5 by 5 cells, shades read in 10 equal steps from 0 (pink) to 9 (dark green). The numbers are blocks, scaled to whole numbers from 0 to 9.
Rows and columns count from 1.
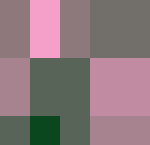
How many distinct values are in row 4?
3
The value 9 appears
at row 5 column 2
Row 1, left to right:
4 0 4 5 5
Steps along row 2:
down up up same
